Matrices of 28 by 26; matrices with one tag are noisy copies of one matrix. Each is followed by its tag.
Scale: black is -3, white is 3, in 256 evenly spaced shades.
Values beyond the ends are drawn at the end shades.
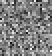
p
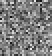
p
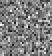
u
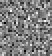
u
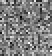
p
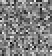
p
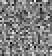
p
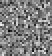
u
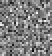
u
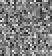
p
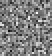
u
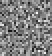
u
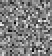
u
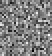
u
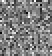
p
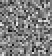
u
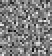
u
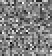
p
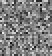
p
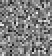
u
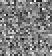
p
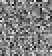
p
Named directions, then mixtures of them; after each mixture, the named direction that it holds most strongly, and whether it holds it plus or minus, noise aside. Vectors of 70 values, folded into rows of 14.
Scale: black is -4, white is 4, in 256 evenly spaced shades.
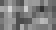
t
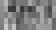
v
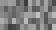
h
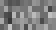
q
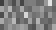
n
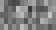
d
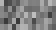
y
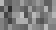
q, plus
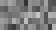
h, plus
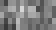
v, minus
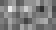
t, plus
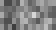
y, plus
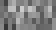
v, minus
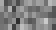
y, plus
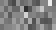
n, plus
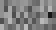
q, minus
